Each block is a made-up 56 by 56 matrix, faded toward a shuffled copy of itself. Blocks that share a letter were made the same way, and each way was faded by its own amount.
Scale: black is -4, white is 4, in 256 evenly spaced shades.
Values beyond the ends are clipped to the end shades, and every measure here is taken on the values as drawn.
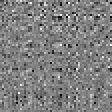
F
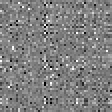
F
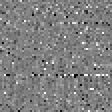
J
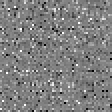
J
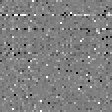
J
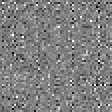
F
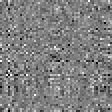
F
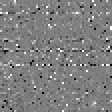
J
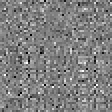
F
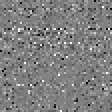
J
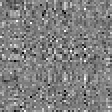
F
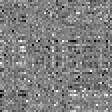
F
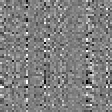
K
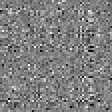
F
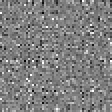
F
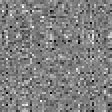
F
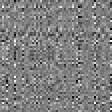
K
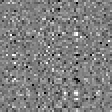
F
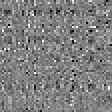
F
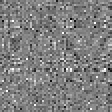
F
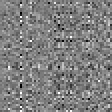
K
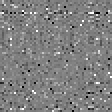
J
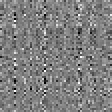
K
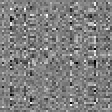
K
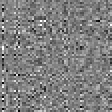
K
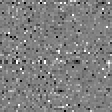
J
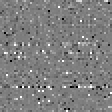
J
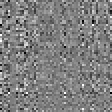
K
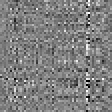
K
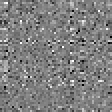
F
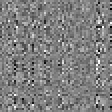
K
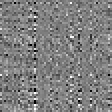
K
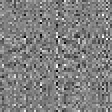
K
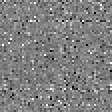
J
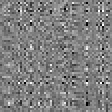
K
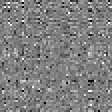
F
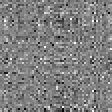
F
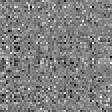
F
